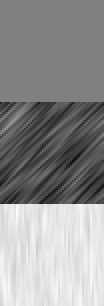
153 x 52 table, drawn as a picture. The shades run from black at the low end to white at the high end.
The table splits into 3 rows of 1 panel. Panel 1,1: middling, flat. Panel 2,1: low, slanting up to the right. Panel 3,1: very high, streaked downward, faint in contrast.
